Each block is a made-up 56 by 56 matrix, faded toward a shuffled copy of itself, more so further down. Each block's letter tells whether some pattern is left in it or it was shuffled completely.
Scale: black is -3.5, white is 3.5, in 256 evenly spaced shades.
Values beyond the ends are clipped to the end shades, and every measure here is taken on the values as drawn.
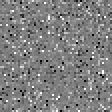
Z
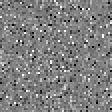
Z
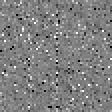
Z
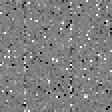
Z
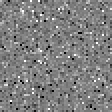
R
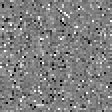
Z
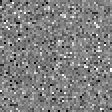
R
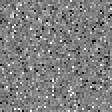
R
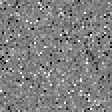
R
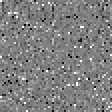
Z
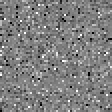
Z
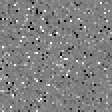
R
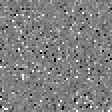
R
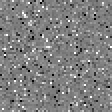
R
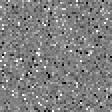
R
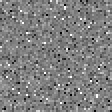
R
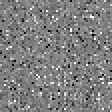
Z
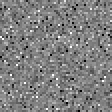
R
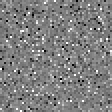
R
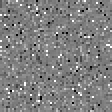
Z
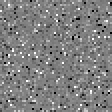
R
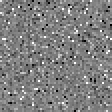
R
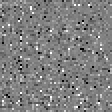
Z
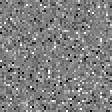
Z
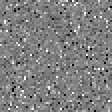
R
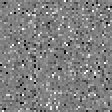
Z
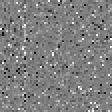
Z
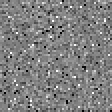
Z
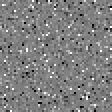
R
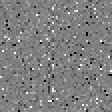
Z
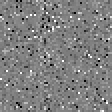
Z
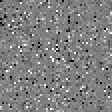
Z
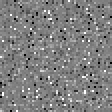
R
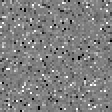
R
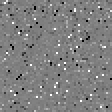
R
